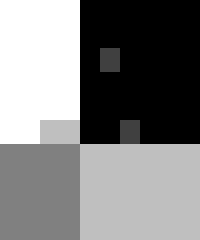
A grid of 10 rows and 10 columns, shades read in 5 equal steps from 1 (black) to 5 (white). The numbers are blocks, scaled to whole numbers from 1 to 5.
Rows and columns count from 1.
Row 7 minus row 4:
-2 -2 -2 -2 3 3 3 3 3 3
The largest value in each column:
5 5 5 5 4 4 4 4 4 4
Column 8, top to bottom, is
1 1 1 1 1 1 4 4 4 4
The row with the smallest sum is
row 6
